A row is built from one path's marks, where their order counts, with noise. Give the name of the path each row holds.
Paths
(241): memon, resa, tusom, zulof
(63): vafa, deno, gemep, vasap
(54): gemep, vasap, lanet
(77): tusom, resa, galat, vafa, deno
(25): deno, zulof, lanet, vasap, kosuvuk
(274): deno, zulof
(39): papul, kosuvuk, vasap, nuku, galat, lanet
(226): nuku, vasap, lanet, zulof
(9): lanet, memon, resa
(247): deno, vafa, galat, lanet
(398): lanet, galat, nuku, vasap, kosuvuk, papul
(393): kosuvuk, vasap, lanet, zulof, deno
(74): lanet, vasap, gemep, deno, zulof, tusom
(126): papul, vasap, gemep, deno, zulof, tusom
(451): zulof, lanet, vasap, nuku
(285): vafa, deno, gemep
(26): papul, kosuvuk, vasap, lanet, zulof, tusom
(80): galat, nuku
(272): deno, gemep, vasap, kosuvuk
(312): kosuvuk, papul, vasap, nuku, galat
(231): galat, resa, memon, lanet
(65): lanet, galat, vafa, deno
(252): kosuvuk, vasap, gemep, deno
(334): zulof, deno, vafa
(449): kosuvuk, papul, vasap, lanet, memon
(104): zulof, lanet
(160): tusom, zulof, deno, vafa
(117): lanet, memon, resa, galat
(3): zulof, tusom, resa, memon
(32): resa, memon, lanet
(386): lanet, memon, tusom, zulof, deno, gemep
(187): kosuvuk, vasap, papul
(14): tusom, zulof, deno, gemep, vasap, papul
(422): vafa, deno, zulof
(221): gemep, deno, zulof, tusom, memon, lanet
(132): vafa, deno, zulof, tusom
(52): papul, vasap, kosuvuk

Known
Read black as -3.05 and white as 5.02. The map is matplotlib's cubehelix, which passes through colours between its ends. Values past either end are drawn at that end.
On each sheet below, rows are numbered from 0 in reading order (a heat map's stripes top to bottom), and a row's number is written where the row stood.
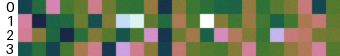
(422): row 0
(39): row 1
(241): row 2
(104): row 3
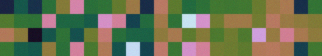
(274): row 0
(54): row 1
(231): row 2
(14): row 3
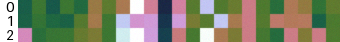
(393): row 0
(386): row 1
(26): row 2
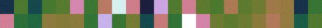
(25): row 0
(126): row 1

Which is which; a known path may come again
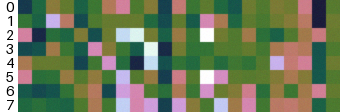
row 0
(247)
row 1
(63)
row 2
(39)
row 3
(160)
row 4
(77)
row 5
(126)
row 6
(451)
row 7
(386)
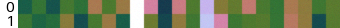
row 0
(393)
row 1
(252)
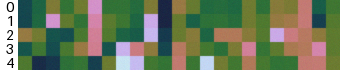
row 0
(334)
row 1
(132)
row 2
(3)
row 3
(104)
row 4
(398)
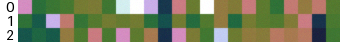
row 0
(26)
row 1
(285)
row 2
(221)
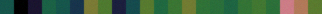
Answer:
(80)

